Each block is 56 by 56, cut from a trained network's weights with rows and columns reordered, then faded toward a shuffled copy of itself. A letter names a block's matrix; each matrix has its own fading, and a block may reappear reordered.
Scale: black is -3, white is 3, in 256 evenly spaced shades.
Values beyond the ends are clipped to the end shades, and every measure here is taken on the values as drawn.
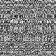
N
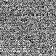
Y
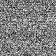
Y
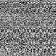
N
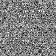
Y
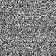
Y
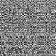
N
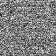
Y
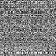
N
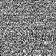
Y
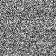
Y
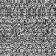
N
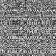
N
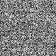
Y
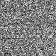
Y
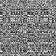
N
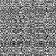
N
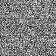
Y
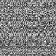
N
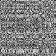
N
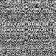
N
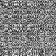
N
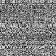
N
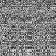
N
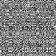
N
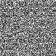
Y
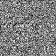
Y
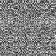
N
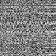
N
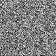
Y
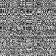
N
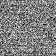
Y
